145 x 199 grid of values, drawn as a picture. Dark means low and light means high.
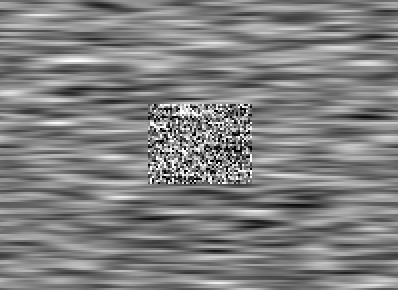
Roughest part: centre. Grain: streaks across. Odd patch: rougher, in the centre. Slope: none.
